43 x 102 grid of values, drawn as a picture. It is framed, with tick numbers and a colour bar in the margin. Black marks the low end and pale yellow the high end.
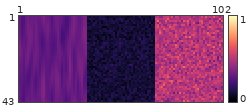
It is made of 1 by 3 panels. Panel 1,1: low, streaked downward, faint in contrast. Panel 1,2: very low, fine-grained, faint in contrast. Panel 1,3: middling, fine-grained.
